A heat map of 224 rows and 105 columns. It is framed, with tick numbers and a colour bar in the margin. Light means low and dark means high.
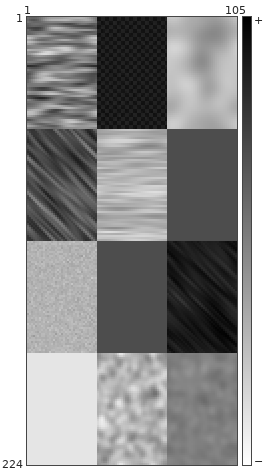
The table splits into 4 rows of 3 panels. Panel 1,1: middling, streaked across, strong in contrast. Panel 1,2: very high, checkered, faint in contrast. Panel 1,3: low, smooth. Panel 2,1: high, slanting down to the right. Panel 2,2: low, streaked across. Panel 2,3: high, flat. Panel 3,1: low, fine-grained, faint in contrast. Panel 3,2: high, flat. Panel 3,3: very high, slanting down to the right, faint in contrast. Panel 4,1: very low, flat. Panel 4,2: low, blotchy. Panel 4,3: middling, blotchy, faint in contrast.
